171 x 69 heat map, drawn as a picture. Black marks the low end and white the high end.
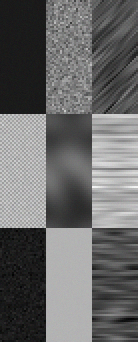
It is made of 3 by 3 panels. Panel 1,1: very low, flat. Panel 1,2: middling, fine-grained. Panel 1,3: low, slanting up to the right. Panel 2,1: high, checkered. Panel 2,2: low, smooth. Panel 2,3: high, streaked across. Panel 3,1: very low, fine-grained, faint in contrast. Panel 3,2: high, flat. Panel 3,3: low, streaked across.
